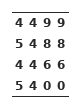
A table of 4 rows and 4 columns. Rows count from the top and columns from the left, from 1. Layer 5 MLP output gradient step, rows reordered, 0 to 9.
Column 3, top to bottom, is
9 8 6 0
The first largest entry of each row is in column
3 3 3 1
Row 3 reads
4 4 6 6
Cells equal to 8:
2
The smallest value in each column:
4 4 0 0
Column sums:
18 16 23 23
